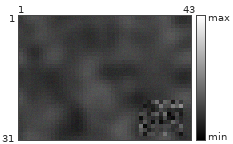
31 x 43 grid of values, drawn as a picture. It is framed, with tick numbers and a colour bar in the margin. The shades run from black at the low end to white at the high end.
Values change most from cell to cell in the bottom right. There is no overall slope. The texture is blotchy. In the bottom right lies a patch that is rougher than the rest. A few values lie far out on both sides of the bulk.
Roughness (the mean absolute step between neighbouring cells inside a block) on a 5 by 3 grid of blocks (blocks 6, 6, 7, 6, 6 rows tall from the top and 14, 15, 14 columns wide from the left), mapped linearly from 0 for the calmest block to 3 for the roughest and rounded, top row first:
0 0 0 | 0 0 0 | 0 0 0 | 0 0 3 | 0 0 3
